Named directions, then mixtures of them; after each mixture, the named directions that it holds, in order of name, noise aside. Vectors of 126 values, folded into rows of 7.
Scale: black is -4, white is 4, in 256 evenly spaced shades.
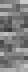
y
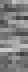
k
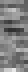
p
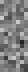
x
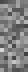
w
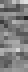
k, y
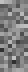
w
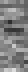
p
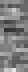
p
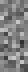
x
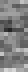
p, y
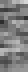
k, y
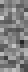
p, x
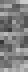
y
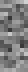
x, y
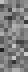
w, x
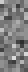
w, x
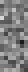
p, x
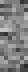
x, y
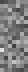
w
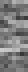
k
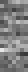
k, w
